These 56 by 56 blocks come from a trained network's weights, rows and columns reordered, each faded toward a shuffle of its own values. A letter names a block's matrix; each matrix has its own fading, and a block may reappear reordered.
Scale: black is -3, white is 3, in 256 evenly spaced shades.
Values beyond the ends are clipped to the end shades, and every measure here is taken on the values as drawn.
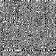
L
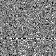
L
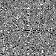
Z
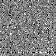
Z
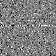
Z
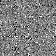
Z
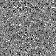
Z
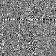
L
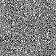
Z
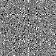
L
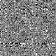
L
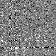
L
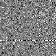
L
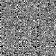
L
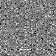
Z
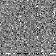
L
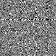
L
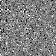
Z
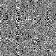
L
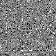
Z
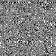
Z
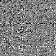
L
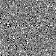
Z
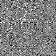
Z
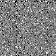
Z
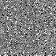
Z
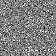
Z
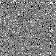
Z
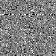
L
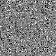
Z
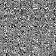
L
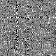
L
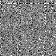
L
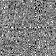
Z
